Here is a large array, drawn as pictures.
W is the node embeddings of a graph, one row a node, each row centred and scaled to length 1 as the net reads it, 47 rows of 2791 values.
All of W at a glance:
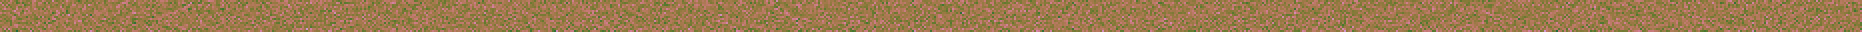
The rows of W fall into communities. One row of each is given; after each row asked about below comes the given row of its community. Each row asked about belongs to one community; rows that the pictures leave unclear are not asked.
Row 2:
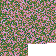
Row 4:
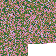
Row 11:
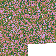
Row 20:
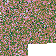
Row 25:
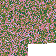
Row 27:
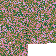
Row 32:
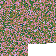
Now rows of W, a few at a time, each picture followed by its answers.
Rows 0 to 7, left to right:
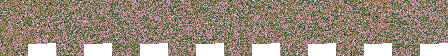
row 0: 25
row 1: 27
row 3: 4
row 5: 27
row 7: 2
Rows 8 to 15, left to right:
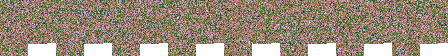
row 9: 25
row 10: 20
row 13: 11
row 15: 4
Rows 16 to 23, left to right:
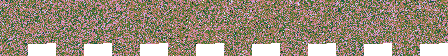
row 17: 25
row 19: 25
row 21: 32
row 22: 4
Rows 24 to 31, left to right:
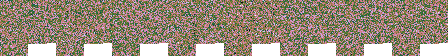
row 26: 2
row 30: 20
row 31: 20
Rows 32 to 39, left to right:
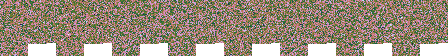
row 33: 4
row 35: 4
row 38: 25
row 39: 11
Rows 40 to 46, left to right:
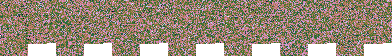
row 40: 27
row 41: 2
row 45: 27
